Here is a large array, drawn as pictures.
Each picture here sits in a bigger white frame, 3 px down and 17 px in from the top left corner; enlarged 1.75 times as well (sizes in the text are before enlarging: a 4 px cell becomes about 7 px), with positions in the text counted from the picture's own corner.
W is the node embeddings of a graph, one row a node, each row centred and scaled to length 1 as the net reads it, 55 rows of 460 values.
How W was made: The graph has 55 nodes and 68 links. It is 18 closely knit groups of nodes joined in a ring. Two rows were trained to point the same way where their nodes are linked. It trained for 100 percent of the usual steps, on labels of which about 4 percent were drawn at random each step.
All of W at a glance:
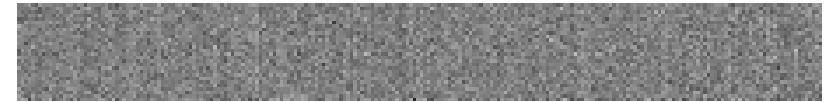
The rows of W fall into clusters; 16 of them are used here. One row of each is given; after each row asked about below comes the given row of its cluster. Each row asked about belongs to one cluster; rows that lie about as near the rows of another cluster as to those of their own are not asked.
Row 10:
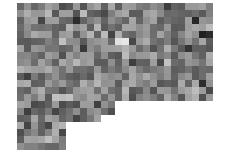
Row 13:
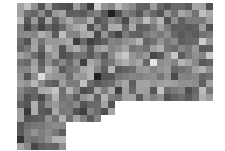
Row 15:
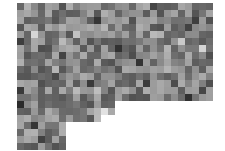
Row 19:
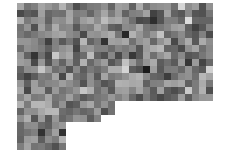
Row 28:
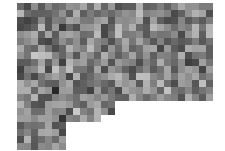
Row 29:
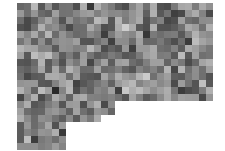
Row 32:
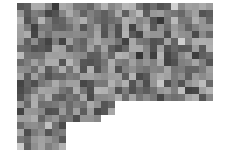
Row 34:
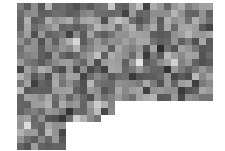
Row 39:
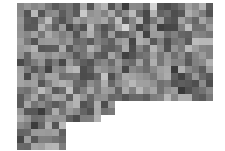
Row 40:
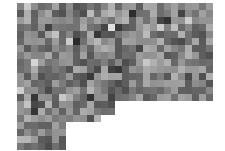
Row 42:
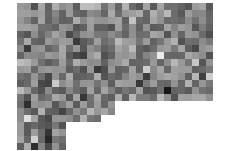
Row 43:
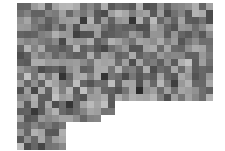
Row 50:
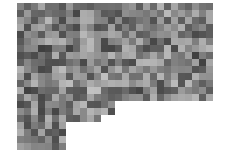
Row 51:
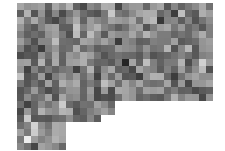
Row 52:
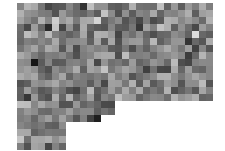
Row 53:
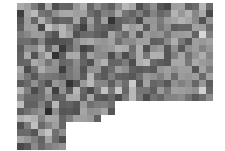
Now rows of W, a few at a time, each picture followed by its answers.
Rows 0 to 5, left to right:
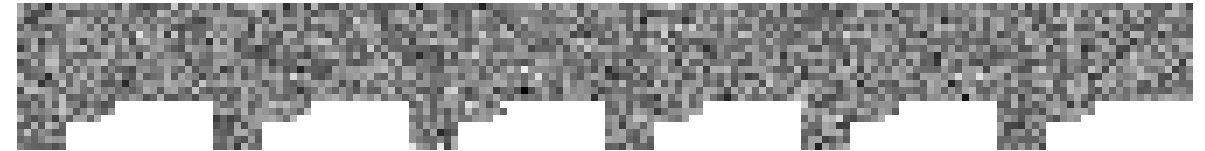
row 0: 13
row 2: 50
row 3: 15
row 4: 28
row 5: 42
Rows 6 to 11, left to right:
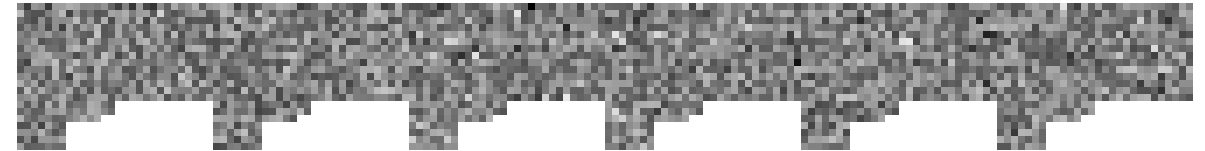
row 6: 43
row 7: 53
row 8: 19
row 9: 28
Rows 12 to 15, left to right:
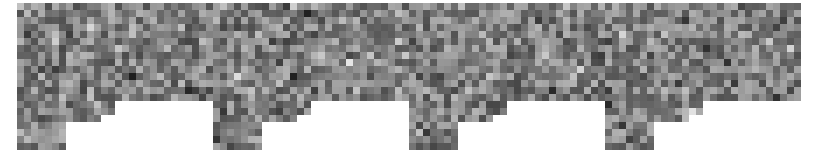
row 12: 51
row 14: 40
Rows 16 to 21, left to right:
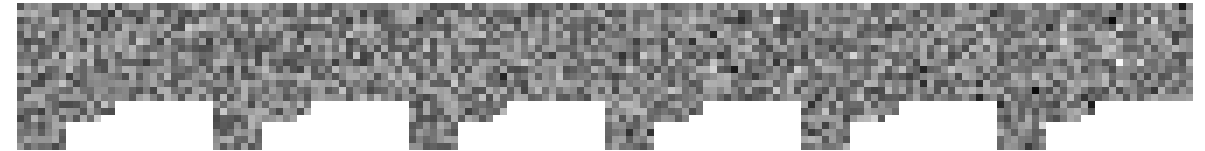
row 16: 10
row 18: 13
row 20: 53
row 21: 50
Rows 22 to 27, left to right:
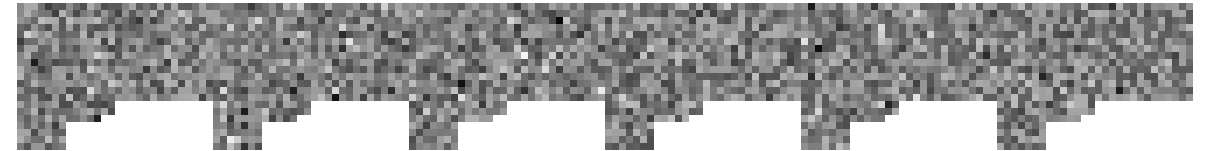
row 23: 52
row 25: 34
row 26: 32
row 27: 43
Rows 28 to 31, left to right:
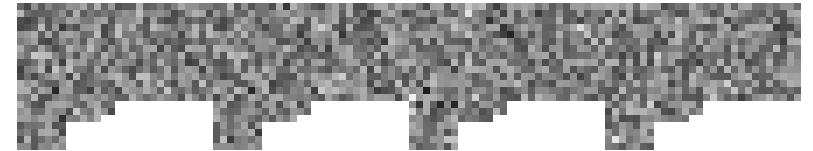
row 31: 51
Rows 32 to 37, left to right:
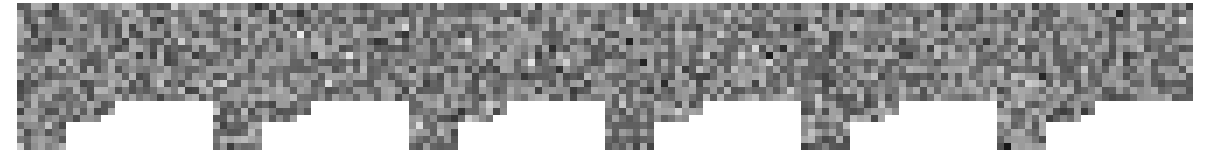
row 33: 10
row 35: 42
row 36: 15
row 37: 39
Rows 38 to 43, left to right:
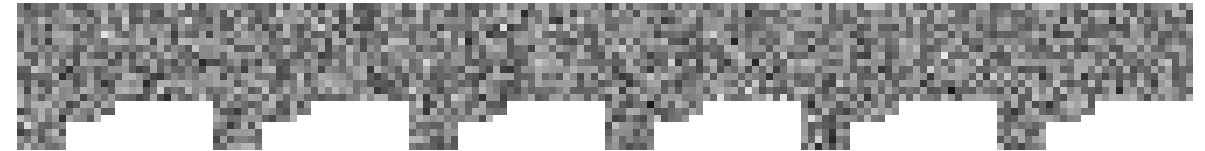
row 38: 19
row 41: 29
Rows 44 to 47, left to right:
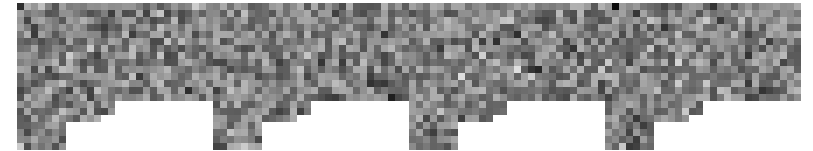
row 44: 32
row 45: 39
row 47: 34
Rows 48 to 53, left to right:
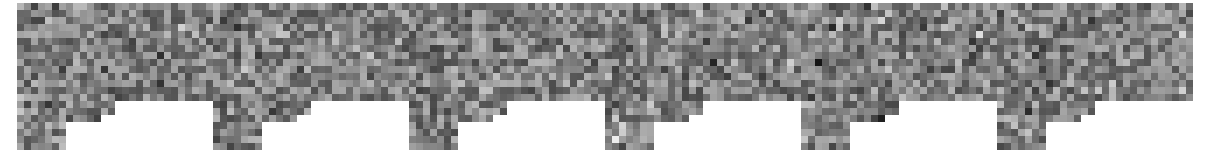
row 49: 13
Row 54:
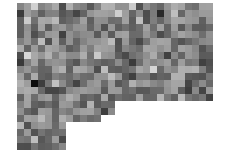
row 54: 40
